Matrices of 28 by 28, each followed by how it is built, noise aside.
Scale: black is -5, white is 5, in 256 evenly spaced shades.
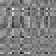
low rank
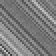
Toeplitz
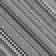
Toeplitz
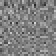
low rank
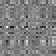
low rank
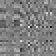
low rank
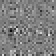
low rank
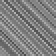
Toeplitz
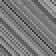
Toeplitz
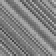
Toeplitz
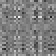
low rank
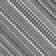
Toeplitz
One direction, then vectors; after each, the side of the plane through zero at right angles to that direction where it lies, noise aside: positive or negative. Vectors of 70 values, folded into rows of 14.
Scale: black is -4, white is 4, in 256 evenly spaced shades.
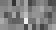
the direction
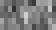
positive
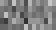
negative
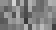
negative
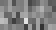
positive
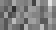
negative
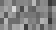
positive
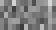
negative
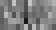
negative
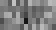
negative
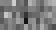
negative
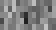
negative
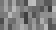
negative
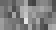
positive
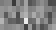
positive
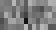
negative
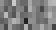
negative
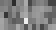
positive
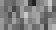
positive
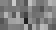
negative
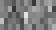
positive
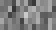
positive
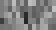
negative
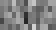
negative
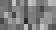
negative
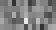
positive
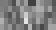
positive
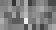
positive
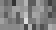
positive
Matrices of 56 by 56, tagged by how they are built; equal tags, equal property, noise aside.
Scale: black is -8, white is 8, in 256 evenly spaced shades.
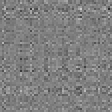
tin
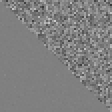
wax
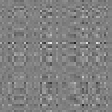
tin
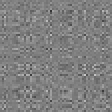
tin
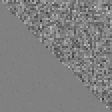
wax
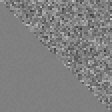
wax
